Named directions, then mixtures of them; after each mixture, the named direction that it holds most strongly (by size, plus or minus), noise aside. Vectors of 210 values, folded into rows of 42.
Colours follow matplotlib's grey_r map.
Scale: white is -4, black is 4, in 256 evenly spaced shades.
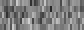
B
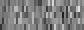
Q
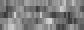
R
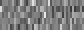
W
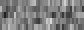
R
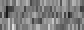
B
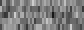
R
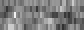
R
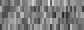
W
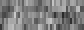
R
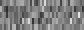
B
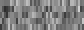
B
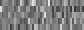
W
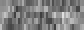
R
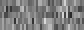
Q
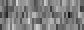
B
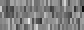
B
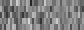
B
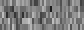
B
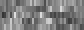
R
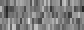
B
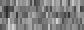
B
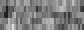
R
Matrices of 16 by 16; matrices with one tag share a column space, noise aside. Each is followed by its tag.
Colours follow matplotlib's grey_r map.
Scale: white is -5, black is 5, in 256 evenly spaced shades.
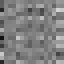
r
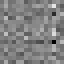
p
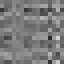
r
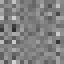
p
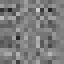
r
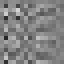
r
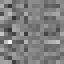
p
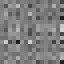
p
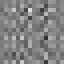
r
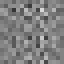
r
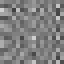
r
